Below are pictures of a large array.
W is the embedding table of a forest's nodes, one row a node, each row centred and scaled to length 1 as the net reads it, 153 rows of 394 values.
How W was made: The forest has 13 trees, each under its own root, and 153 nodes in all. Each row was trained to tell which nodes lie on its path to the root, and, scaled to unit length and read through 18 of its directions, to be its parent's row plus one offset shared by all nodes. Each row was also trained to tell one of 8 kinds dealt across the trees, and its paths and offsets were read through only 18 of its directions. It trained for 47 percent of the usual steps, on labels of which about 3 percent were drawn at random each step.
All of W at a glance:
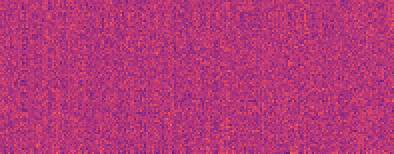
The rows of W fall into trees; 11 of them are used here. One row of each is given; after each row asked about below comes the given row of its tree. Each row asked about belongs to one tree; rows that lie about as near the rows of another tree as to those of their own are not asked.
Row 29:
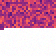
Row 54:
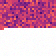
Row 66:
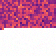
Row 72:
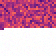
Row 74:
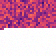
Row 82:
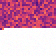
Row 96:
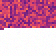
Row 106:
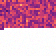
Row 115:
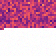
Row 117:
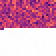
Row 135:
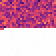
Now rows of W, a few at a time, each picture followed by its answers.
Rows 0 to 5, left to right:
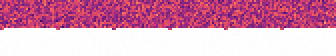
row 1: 106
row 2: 117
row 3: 74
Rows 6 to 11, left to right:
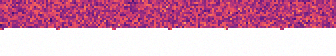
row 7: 106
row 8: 29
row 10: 29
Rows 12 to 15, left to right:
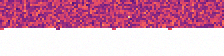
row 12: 115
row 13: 74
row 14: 54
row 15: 117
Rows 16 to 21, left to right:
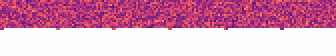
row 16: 106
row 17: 54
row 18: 29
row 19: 106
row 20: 115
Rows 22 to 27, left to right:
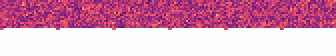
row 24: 29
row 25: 54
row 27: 117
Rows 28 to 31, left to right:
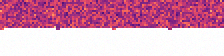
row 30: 117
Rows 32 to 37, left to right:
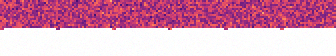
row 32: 106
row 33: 115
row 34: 54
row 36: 135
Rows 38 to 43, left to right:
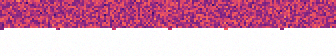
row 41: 106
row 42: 66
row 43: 96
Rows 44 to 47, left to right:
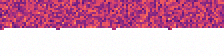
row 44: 135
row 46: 74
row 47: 135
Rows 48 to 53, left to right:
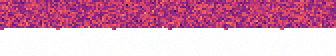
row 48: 29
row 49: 54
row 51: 117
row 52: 135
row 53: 66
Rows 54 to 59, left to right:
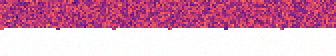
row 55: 117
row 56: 74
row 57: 82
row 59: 74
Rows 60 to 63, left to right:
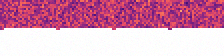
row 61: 115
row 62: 115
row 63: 135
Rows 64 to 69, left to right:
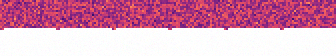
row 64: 115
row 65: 106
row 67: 29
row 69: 82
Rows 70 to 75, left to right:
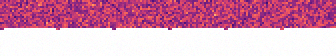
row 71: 54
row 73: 135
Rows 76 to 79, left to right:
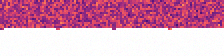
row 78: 72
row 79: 29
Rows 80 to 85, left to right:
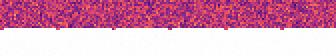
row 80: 115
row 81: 135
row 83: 135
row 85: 54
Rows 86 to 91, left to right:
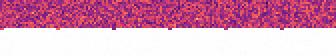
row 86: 54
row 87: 66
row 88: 72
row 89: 117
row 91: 117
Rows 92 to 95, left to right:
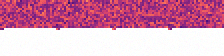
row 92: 29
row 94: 135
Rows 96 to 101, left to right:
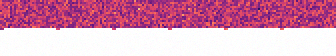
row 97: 74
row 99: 106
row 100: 74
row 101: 115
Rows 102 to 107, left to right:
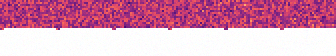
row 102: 74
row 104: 135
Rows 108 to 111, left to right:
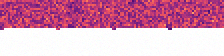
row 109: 54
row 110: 115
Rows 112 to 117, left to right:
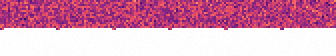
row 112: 117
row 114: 66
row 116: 54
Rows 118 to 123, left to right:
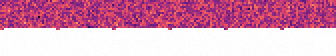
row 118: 54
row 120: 117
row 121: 29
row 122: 117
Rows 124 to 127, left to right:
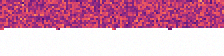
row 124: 135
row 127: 115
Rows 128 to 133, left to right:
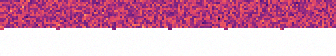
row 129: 106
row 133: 29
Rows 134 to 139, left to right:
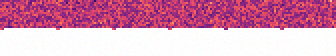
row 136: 74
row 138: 117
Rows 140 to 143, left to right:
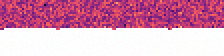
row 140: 29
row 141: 106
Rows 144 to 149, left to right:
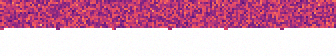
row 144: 106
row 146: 115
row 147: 74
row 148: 115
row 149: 74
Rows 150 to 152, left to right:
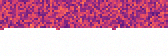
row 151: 54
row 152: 74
